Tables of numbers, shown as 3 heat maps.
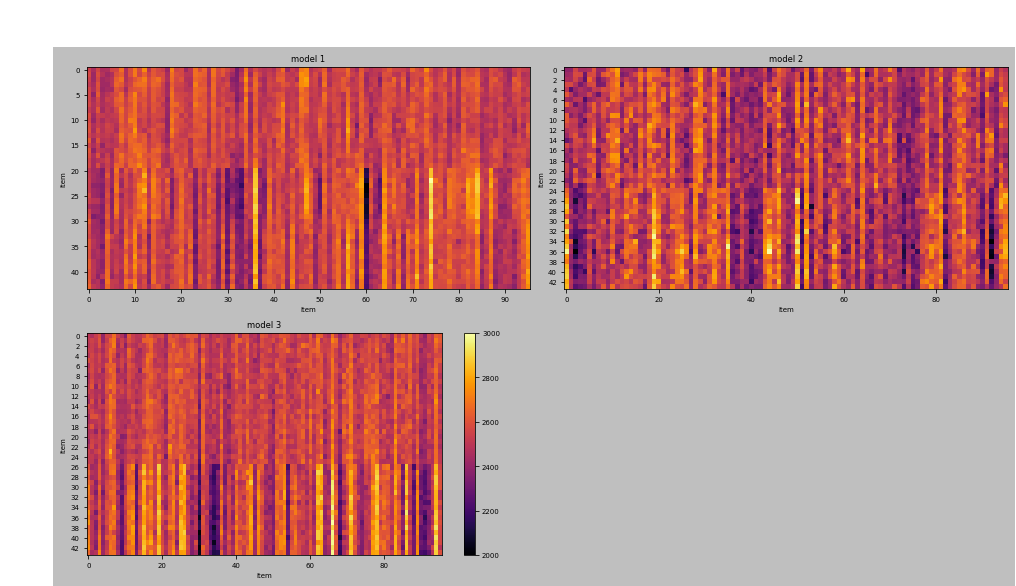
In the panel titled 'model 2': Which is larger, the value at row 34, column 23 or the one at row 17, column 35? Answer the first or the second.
the second
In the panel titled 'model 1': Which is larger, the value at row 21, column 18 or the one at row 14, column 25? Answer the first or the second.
the second
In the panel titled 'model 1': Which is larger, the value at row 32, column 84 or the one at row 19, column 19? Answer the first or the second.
the first
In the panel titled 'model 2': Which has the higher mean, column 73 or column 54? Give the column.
54
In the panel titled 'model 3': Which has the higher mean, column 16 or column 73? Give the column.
16
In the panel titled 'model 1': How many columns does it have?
96
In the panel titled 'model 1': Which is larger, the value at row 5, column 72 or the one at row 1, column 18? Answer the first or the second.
the second
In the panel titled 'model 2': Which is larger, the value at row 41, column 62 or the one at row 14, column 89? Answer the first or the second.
the second
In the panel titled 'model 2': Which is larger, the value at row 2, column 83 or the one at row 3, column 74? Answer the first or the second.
the second
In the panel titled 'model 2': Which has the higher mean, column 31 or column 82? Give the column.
31
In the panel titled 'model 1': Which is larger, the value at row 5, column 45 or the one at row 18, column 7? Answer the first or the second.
the second
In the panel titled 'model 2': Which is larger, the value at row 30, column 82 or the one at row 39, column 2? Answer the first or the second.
the first
